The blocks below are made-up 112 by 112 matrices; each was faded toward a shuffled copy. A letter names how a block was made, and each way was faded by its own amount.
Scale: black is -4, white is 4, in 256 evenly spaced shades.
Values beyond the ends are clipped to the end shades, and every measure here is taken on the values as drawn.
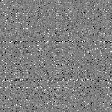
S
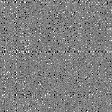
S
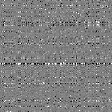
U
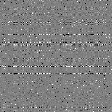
U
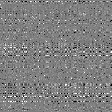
U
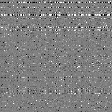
U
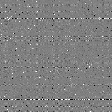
U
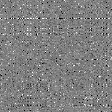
S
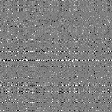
U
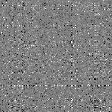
S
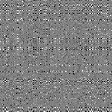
U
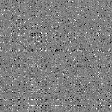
S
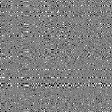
U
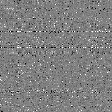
S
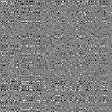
U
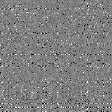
S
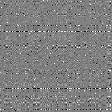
U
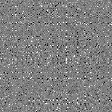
S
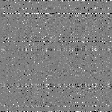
U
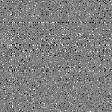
S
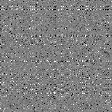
S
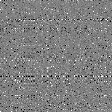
S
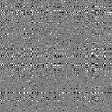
U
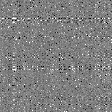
S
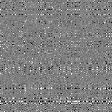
U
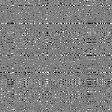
U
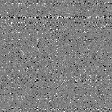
S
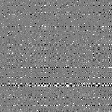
U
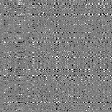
U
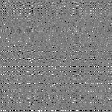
U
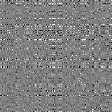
U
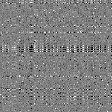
U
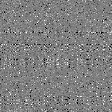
S
